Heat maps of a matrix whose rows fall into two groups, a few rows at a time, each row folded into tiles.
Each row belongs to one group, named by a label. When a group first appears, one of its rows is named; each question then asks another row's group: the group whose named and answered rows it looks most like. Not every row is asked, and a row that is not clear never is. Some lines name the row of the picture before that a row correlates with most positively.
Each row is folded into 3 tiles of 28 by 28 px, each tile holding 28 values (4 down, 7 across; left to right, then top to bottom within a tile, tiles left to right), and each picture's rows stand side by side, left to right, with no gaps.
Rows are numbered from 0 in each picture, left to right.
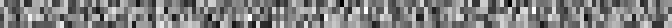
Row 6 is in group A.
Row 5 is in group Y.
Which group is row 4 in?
A
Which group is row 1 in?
Y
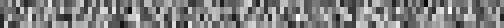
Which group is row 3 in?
A
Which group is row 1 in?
A
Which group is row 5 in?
A
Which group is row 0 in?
Y
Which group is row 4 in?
Y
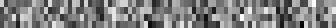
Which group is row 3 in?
A
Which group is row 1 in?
Y
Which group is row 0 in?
Y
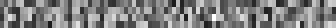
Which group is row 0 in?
Y
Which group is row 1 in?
Y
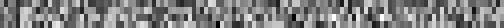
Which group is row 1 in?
Y
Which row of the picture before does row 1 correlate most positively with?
1
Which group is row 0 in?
Y
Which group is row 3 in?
A
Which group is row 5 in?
A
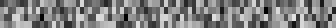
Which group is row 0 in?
A
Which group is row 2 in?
A
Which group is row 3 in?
Y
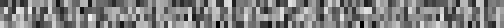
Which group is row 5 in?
A
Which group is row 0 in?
A
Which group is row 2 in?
A
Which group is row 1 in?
Y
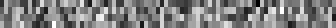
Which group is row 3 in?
A
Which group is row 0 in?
A
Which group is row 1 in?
A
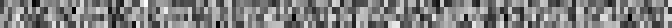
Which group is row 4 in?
Y
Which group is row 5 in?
Y
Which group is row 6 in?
Y
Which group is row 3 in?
A
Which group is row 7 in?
A
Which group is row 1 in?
A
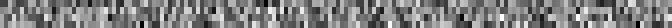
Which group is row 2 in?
A
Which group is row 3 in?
A
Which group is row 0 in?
A
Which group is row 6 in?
A
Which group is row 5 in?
A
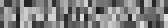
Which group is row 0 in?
Y
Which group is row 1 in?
Y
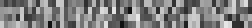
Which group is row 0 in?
A
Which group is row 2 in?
Y
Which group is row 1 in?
A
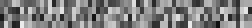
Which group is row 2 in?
Y
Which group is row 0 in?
Y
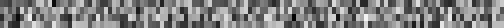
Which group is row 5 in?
Y
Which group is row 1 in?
A
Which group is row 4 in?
Y
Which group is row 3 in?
A
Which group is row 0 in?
Y
